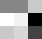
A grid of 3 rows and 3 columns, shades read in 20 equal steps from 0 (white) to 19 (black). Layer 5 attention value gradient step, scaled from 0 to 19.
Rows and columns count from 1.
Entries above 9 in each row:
0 1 1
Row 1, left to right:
9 9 4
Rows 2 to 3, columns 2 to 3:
1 19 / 3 14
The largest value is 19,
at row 2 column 3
